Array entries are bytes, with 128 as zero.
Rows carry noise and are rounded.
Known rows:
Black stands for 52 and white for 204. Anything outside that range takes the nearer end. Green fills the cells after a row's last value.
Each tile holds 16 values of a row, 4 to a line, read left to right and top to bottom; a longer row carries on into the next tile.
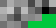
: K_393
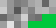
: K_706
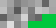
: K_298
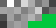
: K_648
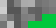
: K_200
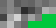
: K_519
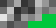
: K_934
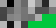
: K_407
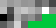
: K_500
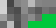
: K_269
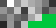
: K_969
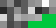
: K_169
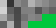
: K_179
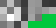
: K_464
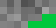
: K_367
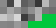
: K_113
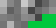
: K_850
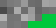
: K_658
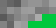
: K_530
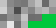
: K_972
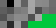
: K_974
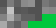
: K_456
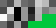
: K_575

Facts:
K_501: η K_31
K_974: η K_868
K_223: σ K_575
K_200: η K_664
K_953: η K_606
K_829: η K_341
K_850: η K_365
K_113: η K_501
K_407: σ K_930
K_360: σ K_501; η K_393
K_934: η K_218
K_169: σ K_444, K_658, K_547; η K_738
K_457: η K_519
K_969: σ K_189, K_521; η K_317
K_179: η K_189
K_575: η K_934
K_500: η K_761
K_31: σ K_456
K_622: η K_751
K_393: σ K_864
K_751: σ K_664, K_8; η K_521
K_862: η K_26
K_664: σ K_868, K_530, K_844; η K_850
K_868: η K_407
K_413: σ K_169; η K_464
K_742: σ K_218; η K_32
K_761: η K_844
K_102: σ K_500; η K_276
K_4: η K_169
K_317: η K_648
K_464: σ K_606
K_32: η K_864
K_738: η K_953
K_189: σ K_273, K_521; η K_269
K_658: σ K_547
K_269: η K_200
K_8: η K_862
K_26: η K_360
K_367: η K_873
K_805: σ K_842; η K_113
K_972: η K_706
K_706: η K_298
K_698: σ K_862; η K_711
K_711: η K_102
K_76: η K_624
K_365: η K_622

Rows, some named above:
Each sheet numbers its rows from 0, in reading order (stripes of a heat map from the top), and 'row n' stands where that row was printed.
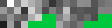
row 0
K_969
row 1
K_456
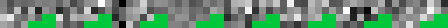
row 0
K_413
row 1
K_169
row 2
K_868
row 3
K_367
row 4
K_864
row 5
K_606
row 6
K_218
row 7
K_102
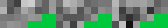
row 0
K_664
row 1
K_273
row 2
K_189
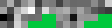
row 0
K_844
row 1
K_8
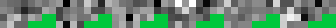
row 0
K_457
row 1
K_407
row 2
K_360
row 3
K_521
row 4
K_930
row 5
K_31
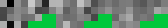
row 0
K_407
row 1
K_850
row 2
K_873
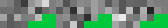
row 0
K_4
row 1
K_223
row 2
K_413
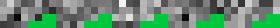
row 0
K_862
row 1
K_273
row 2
K_606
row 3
K_26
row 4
K_751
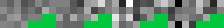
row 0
K_367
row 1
K_4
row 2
K_805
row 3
K_407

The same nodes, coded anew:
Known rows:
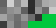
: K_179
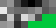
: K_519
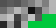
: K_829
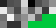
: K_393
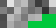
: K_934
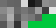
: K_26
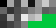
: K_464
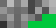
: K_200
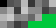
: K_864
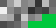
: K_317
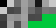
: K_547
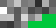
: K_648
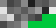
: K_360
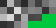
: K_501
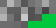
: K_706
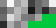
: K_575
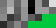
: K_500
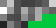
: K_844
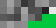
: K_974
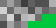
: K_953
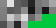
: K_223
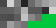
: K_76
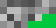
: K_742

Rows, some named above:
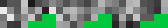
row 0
K_393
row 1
K_742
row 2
K_930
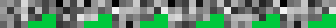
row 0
K_873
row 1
K_464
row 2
K_862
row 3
K_864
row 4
K_169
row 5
K_862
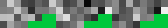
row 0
K_4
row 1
K_360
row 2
K_407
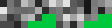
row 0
K_521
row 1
K_223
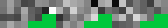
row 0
K_974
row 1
K_218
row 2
K_113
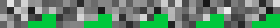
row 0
K_367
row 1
K_624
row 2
K_189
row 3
K_530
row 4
K_521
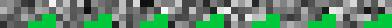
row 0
K_761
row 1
K_102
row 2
K_8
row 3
K_868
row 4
K_606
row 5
K_974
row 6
K_969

